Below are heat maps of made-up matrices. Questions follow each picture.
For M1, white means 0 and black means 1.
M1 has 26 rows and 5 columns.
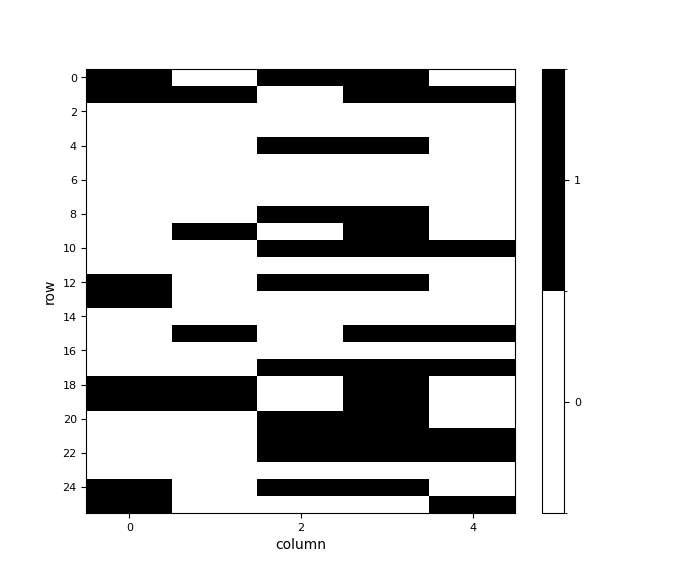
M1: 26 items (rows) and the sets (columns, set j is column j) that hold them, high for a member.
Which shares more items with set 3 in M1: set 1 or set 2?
set 2
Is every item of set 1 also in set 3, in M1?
yes
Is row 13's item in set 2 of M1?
no
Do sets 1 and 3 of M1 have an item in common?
yes
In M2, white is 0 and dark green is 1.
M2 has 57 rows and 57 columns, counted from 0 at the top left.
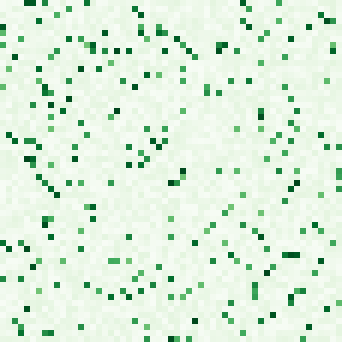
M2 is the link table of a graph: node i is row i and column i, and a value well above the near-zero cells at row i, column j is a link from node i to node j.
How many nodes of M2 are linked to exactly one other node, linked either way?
1
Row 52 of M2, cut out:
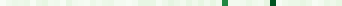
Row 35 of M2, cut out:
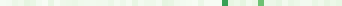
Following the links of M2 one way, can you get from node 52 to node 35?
yes
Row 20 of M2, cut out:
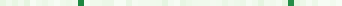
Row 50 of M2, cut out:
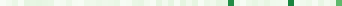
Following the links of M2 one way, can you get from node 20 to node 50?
yes
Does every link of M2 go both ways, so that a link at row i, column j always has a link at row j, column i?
yes
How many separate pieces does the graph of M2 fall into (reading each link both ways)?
1
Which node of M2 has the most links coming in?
node 8
